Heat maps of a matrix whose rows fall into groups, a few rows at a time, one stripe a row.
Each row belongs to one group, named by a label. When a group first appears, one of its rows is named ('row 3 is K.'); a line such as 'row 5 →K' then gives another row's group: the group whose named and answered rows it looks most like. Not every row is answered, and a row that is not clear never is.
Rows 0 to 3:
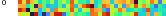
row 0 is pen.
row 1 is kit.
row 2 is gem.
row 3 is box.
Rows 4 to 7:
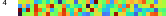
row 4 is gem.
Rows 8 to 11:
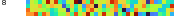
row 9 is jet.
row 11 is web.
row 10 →kit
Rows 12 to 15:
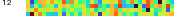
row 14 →pen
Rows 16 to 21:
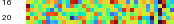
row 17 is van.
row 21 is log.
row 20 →pen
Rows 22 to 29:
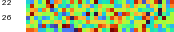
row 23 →jet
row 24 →log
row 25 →jet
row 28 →box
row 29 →kit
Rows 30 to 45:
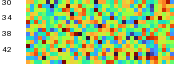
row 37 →box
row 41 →van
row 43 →web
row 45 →box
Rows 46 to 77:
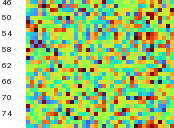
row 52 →pen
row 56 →kit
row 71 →box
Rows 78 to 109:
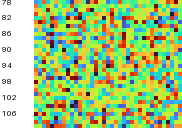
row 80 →gem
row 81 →gem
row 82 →box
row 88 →box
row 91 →jet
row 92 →gem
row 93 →gem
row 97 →box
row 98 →kit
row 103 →jet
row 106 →pen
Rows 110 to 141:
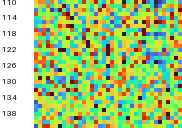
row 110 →web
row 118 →web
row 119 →van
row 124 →pen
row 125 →web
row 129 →kit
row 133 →kit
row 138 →log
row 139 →gem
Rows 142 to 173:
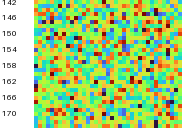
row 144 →pen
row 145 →web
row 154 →gem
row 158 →gem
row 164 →pen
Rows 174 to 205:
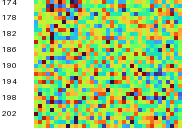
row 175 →box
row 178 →jet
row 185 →log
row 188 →box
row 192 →web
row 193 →jet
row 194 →log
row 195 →van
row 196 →van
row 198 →web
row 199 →box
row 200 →jet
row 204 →kit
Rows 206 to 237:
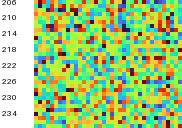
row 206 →web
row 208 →box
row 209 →gem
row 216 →log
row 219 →van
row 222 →gem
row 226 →web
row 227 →log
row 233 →box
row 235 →web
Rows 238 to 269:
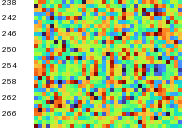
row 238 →kit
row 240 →web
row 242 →box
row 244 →kit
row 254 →web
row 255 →web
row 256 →web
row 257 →kit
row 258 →box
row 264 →jet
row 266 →jet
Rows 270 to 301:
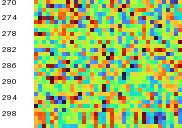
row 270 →gem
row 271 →box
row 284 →van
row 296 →gem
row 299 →web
